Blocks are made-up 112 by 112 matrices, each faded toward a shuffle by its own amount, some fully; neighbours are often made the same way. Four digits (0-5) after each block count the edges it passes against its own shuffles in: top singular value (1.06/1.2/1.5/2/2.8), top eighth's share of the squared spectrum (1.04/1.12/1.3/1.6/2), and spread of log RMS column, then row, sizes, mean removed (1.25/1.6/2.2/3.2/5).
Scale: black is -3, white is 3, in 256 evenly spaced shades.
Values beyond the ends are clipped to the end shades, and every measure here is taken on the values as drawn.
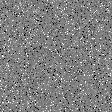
0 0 0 0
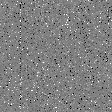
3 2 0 0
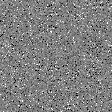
3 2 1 0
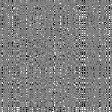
5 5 4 3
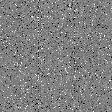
3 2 1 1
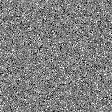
2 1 0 0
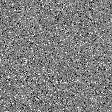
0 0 0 0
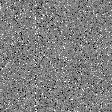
1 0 1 0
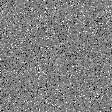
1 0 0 0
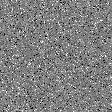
0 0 0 0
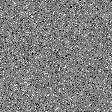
0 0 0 0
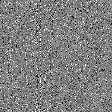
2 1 2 0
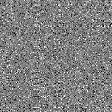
4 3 1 2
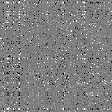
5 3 2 2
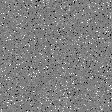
2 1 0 0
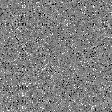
3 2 1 0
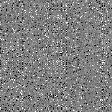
4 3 2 1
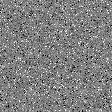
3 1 0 0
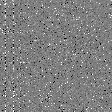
4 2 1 1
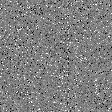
3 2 1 0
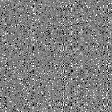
4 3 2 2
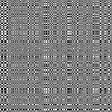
5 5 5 5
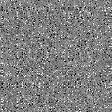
4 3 2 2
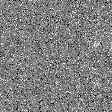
3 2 1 0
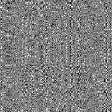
4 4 3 2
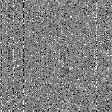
4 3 2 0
